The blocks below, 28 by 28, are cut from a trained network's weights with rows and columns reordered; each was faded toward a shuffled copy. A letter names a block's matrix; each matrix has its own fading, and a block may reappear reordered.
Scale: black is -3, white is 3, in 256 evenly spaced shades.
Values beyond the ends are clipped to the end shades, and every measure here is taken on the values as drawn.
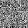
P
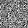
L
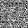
L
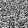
P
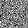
L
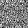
P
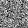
L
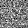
L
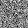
L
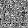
L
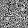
L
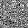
P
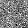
L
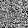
L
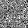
L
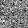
L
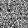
L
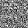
P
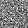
L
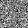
L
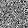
L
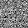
L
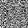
P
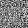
P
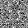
L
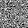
L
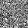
P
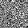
P
